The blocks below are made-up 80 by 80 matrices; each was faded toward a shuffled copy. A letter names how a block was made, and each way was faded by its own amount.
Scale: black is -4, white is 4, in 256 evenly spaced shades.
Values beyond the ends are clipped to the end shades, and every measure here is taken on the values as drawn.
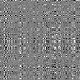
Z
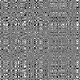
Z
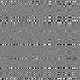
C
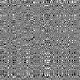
Z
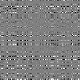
C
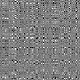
Z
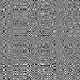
Z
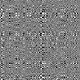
Z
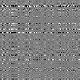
C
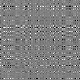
C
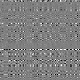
C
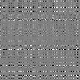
C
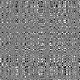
Z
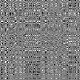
Z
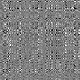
Z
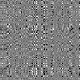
Z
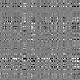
C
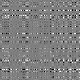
C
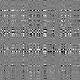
C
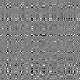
C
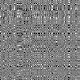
Z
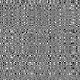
Z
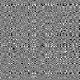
Z
